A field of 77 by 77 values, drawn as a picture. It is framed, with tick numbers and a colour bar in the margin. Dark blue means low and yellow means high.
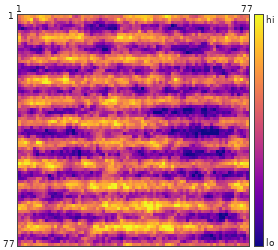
Ninth with the lowest average: middle right. Grain: streaks across. Stripes: horizontal, repeating 11 times. Slope: none. Average level on the scale: 50%.
